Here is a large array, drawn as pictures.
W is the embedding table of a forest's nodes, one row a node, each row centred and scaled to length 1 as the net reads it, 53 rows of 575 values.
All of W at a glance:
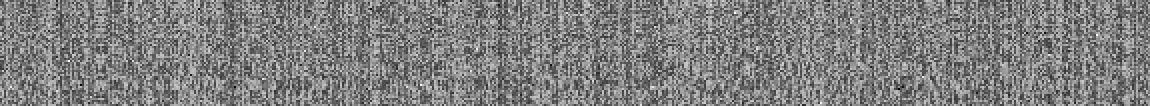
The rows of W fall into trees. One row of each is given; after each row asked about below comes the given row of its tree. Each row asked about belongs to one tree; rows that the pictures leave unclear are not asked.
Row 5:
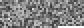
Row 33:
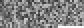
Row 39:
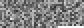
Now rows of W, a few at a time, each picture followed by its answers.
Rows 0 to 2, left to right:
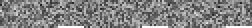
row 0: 5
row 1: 33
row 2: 5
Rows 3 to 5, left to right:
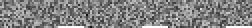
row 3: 5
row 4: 39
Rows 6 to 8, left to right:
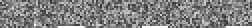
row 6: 5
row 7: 39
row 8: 5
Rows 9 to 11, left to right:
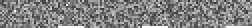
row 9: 33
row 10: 33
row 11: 33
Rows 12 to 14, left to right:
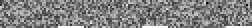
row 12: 5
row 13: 39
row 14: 5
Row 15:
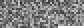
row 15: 33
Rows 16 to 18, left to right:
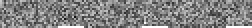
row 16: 39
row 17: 5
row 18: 5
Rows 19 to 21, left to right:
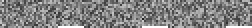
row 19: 39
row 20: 33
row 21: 39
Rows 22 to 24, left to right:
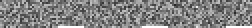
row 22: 33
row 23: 39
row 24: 39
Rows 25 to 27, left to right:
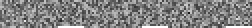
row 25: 39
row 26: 39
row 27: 5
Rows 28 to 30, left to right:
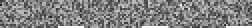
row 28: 5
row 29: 39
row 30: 5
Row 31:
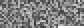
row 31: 33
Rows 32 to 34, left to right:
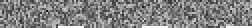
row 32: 33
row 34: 33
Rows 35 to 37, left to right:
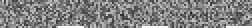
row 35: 39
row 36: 33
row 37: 33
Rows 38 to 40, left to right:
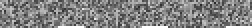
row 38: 39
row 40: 5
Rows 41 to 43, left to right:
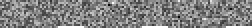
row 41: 5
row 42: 5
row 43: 5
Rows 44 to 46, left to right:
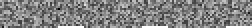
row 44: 5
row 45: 39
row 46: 39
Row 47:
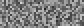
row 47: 39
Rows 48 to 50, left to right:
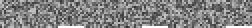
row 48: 39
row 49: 33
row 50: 39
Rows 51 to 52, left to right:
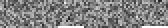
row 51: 39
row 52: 5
